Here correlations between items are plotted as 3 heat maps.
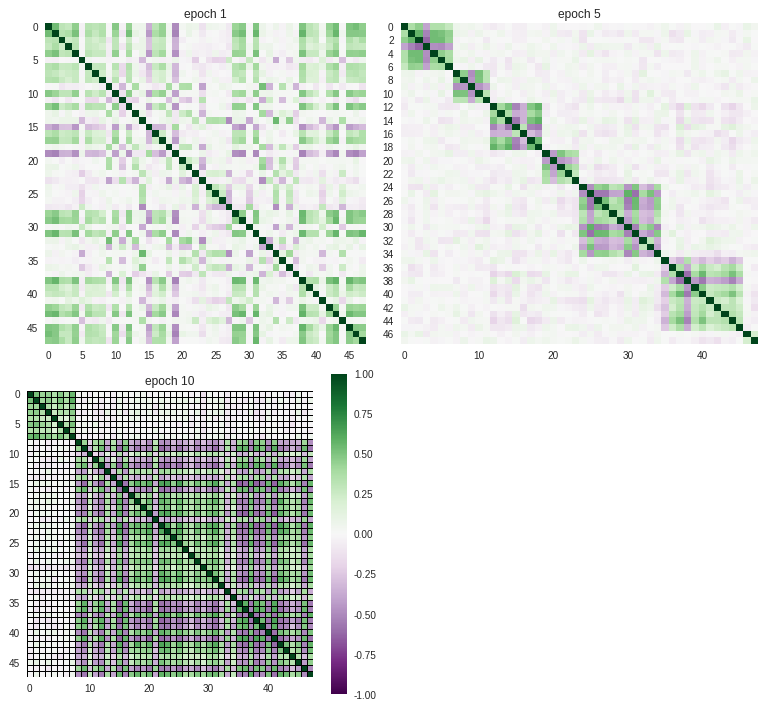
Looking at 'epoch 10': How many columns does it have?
48
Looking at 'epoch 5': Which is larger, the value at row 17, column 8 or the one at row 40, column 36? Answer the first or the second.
the second
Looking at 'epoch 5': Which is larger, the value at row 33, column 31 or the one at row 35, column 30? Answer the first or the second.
the second
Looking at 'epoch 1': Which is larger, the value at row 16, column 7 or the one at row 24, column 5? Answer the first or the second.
the first
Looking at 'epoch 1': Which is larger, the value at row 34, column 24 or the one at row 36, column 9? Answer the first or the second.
the first
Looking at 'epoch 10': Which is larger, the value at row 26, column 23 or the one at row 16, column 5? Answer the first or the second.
the first
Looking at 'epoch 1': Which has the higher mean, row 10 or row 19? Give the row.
10
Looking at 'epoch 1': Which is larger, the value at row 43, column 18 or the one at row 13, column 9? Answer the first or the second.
the second
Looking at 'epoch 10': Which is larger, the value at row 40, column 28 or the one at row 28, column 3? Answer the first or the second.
the first
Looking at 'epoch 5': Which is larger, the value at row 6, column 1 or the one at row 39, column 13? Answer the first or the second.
the first
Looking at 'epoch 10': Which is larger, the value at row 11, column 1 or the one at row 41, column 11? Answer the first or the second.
the second
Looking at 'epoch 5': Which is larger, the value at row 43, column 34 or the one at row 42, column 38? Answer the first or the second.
the first
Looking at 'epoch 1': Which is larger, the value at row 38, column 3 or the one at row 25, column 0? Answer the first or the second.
the first
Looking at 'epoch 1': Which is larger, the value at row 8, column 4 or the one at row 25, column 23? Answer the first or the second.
the first
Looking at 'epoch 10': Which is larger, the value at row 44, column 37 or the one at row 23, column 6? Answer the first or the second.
the first
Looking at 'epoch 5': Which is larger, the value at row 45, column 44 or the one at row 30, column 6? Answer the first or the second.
the first
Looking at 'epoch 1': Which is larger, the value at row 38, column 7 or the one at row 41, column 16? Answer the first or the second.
the first
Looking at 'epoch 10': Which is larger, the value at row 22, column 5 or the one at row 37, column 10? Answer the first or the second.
the second
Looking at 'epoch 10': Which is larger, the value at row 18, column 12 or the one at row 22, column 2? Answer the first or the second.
the second
